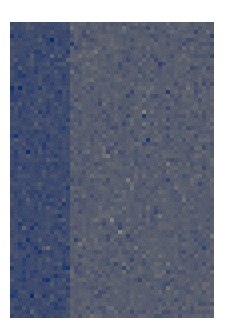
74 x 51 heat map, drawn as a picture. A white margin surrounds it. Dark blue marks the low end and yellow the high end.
Seam: vertical, 30% of the way across, the right part higher. Average level on the scale: 30%. Stripes: none.
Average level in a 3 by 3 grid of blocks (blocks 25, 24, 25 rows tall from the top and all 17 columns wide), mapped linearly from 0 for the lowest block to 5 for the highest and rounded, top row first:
0 5 5
0 5 5
0 5 5
